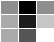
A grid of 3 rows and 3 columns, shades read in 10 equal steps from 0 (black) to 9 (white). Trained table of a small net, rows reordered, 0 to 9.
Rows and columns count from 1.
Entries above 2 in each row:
2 2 3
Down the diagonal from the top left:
5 1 9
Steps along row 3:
down up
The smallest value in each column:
5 0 5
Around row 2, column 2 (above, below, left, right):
0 3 6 7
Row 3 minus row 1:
1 3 4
